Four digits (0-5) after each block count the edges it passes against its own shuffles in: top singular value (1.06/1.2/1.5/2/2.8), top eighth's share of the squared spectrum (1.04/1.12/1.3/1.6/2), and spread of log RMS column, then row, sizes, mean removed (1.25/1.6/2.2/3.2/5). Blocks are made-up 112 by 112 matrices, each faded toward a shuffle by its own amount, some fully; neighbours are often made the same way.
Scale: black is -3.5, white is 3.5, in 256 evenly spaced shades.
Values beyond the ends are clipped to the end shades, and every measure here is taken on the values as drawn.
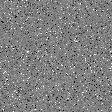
0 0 0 0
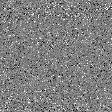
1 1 0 2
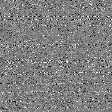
2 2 0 3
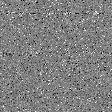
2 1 0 1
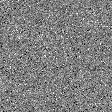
0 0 0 0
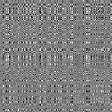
5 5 4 4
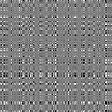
5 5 5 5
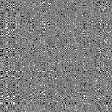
5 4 3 3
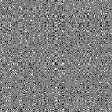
5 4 3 3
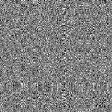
4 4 3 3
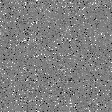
3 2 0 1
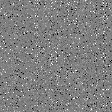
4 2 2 1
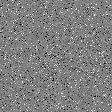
0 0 0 0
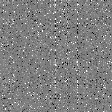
4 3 2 1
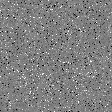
1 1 0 0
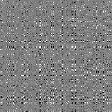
5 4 3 3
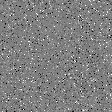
2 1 0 0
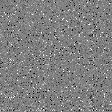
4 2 1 1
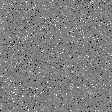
2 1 0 0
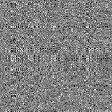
5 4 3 3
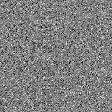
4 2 1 1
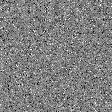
2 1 0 0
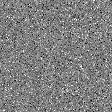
2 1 0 0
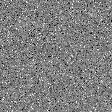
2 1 0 0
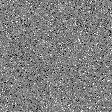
1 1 0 0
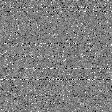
2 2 0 3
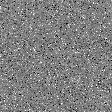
0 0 0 0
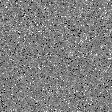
0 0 0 1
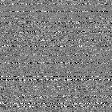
2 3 0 4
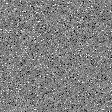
0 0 0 0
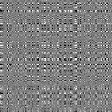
5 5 4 4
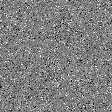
0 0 0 0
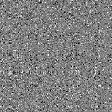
4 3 2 2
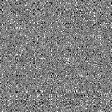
4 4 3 2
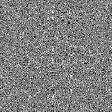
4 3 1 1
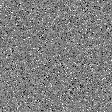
2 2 0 0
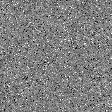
2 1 0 0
